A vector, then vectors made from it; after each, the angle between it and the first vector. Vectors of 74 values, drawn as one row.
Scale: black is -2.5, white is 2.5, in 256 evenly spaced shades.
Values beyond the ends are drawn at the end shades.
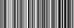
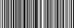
partly opposed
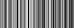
partly aligned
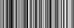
nearly opposite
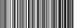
nearly parallel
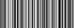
nearly parallel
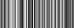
partly aligned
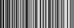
partly opposed
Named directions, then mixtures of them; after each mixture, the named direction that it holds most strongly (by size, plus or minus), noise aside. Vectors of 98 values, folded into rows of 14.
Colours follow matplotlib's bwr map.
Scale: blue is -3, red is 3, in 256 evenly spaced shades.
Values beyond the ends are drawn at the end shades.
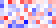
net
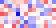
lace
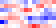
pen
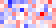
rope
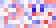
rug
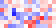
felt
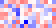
lace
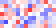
lace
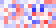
rug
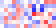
rug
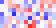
felt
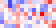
rope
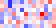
rope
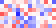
lace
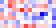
rope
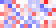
lace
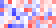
felt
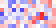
rope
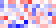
net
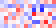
rug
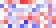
net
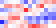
pen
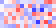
rug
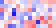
felt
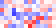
felt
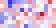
rope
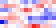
pen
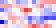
pen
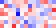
lace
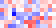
felt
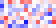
net
